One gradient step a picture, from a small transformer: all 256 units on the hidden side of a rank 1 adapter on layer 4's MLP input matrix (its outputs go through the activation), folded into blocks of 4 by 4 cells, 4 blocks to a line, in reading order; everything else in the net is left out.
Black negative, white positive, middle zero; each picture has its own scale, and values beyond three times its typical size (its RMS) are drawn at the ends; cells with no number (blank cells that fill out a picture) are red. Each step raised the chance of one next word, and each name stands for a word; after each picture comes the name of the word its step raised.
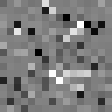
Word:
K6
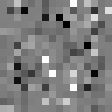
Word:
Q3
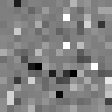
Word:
K6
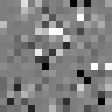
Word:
K6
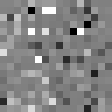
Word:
Q3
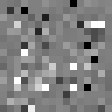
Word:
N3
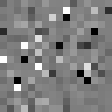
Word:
N3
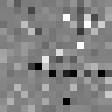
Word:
K6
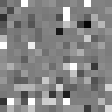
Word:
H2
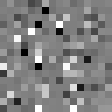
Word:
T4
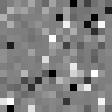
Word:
Q3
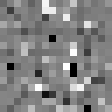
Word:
T4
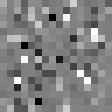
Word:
N3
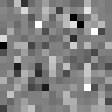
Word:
N3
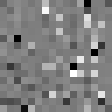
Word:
H2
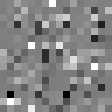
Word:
H2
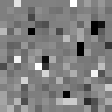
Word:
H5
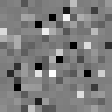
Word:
N3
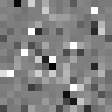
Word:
T4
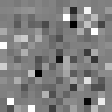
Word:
H2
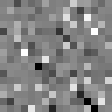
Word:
K6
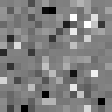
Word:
Q3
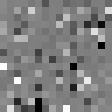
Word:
N3
